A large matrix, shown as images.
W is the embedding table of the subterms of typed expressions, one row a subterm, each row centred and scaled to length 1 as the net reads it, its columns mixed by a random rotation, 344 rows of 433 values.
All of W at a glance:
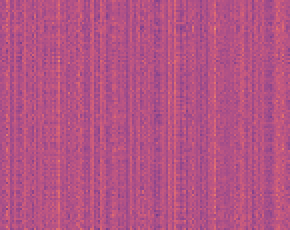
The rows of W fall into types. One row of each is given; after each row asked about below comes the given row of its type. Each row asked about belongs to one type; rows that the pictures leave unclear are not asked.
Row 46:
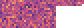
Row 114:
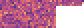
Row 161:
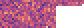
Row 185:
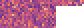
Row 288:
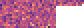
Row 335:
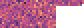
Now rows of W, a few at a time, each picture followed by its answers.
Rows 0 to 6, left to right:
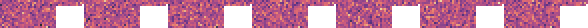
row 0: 161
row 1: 46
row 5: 46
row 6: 161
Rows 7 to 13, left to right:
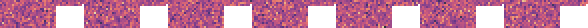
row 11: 288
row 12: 335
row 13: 46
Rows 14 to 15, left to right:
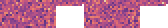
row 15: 46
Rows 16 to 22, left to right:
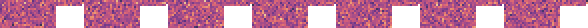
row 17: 46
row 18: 335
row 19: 161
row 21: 185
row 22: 114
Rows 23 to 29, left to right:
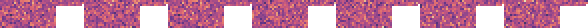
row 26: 114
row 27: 161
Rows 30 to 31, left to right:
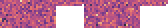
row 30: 46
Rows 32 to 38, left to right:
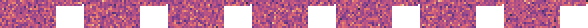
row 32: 46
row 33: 288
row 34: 288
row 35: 288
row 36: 288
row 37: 46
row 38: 114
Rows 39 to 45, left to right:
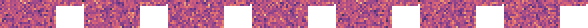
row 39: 114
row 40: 185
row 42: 161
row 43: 114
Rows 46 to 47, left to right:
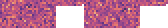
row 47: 185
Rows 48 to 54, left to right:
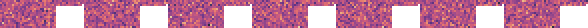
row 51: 161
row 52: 161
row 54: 288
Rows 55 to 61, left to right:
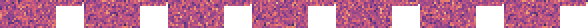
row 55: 114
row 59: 185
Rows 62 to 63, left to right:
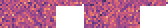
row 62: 161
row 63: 161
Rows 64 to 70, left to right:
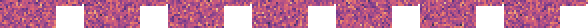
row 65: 161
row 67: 335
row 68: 185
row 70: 161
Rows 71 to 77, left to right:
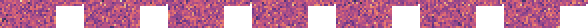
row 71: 46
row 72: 335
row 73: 114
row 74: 185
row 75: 335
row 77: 185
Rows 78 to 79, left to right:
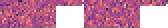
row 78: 161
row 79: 288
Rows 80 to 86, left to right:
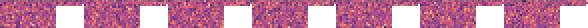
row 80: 288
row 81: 185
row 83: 185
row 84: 288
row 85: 161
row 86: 161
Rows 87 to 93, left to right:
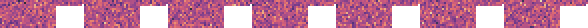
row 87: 335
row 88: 288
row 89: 288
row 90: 161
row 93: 335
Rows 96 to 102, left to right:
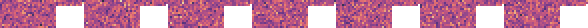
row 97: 335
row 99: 114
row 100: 161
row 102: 161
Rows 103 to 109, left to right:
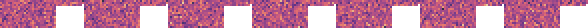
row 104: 114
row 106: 161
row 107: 288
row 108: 288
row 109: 288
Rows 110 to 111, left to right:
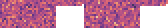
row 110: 46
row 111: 46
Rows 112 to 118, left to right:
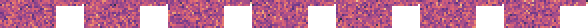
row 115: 161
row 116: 46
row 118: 114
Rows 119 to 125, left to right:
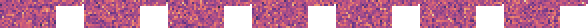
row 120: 114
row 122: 185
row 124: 161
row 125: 46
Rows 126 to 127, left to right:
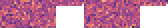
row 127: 288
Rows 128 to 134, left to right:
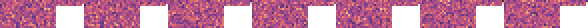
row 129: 288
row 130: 114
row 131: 46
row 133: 114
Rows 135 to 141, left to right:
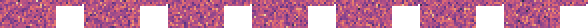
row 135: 335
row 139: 288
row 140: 161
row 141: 335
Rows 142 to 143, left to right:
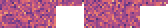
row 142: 114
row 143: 161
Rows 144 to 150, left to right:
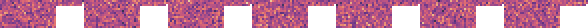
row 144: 114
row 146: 46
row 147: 288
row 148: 288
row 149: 335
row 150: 185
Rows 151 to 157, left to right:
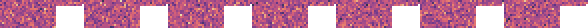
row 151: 185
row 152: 335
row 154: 288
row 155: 288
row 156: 114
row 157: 46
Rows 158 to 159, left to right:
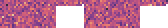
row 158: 161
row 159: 288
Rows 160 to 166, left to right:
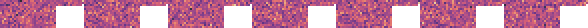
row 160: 161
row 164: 114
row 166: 161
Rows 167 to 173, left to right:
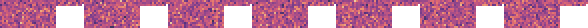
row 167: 288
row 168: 335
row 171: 288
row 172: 185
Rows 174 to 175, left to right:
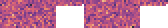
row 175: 288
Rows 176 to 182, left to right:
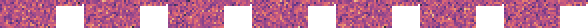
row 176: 288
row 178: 161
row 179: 161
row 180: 288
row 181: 161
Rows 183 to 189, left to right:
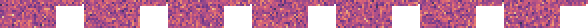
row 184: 114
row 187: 161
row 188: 114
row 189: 335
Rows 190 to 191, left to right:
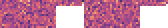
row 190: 114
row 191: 46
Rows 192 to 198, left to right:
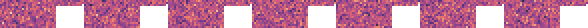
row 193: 161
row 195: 114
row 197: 161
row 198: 335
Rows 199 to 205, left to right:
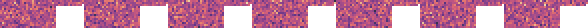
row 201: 46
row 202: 114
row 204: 335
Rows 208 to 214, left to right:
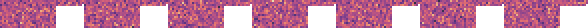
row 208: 288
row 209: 288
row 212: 288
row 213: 335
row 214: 185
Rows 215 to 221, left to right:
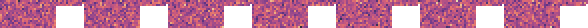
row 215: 114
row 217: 185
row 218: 288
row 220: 335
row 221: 161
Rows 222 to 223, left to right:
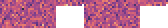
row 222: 288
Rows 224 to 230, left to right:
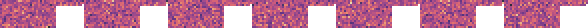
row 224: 288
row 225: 114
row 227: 288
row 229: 114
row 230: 161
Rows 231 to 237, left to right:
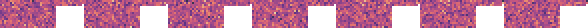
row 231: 185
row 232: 161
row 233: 335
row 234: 288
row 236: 114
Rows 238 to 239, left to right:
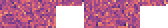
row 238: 114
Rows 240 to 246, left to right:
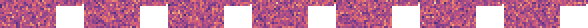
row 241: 114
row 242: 161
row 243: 114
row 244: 114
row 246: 185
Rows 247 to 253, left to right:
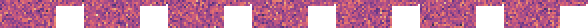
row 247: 114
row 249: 161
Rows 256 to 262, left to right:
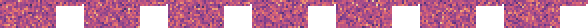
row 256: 288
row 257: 185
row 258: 46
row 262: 161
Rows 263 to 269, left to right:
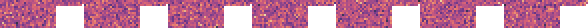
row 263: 335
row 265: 288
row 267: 114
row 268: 46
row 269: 161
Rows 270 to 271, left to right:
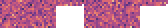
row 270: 288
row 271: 161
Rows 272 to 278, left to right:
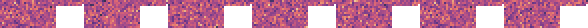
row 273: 161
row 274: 288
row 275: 185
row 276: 46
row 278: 185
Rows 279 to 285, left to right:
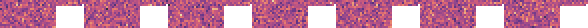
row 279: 185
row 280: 288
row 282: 46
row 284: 185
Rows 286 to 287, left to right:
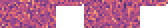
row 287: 161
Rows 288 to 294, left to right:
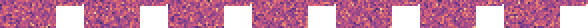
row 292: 185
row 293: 185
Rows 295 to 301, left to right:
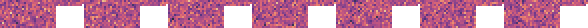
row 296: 46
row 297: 46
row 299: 335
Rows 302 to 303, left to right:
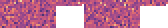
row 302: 46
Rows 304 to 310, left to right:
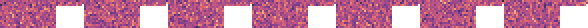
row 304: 288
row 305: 114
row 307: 161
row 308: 288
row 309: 114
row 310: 161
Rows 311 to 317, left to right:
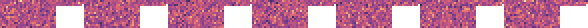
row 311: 46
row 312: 335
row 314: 335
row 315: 288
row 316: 161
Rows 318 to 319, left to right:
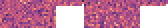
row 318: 114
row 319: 288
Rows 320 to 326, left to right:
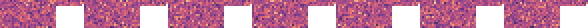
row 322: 46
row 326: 335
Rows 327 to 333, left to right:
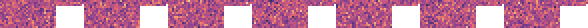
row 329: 46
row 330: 335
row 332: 161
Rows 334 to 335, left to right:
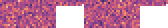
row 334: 288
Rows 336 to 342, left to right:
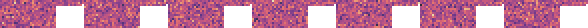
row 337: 185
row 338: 46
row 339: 46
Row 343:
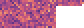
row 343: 114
